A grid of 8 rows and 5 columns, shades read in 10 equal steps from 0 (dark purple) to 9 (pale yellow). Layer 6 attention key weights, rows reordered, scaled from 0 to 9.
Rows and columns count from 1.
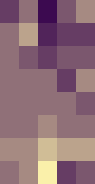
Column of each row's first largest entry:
5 2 1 5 1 3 3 3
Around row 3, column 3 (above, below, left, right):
1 4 3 3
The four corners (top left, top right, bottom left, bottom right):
2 5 4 3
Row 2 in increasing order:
1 2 2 4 6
